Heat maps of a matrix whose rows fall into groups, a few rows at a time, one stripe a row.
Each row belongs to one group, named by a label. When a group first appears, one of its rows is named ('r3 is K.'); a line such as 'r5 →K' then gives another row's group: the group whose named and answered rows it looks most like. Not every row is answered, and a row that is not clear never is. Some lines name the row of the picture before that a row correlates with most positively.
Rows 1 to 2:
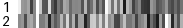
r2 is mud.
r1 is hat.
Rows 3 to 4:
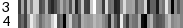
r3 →mud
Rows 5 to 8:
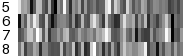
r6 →mud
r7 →mud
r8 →mud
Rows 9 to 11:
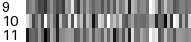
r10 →mud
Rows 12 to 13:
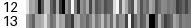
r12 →hat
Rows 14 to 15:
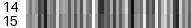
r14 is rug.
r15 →rug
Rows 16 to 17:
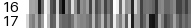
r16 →hat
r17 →hat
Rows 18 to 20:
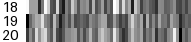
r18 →hat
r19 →mud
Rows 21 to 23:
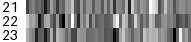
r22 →hat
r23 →rug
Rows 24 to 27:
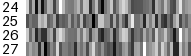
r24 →rug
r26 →rug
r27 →rug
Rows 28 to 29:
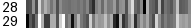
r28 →mud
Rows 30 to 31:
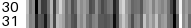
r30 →rug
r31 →rug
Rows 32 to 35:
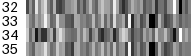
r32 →mud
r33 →hat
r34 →rug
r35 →hat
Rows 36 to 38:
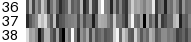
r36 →mud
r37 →mud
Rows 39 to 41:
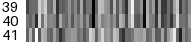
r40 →mud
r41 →mud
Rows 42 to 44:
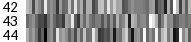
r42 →mud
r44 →rug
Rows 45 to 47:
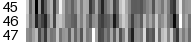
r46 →rug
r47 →rug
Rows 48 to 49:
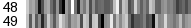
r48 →hat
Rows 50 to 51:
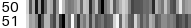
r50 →rug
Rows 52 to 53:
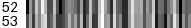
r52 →mud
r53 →mud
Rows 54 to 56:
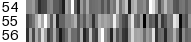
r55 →mud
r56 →mud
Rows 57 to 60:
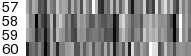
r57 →rug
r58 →rug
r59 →rug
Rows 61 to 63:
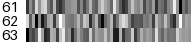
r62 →rug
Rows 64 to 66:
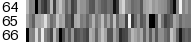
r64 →rug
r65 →hat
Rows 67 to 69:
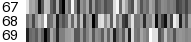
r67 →hat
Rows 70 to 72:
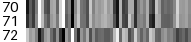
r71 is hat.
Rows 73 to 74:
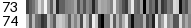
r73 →mud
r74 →rug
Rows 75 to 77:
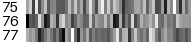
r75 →mud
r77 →hat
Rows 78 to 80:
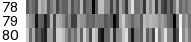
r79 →rug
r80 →rug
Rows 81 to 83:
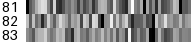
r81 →mud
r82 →rug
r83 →hat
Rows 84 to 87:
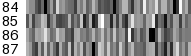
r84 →rug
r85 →mud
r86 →hat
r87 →mud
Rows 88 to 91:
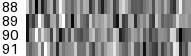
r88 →rug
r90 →mud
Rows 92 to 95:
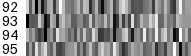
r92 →rug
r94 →rug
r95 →mud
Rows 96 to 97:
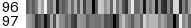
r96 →mud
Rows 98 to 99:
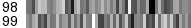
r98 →hat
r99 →rug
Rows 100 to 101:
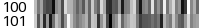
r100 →rug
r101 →rug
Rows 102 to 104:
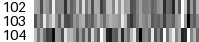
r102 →mud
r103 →mud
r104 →rug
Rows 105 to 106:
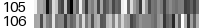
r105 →hat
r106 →mud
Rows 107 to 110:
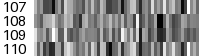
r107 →rug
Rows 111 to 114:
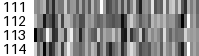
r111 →rug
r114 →rug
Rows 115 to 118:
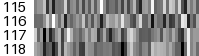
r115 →rug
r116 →mud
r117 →rug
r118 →rug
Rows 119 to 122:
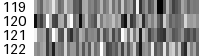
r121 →hat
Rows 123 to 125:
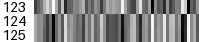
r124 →rug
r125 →rug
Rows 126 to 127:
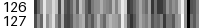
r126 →mud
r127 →mud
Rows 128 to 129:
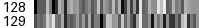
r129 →mud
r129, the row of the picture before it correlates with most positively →127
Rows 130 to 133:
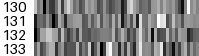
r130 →rug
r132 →mud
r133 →mud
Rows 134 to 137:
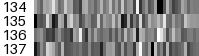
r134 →hat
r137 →mud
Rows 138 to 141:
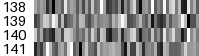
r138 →rug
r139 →mud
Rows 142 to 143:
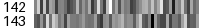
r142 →mud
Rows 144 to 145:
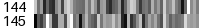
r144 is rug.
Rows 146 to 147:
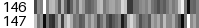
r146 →mud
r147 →rug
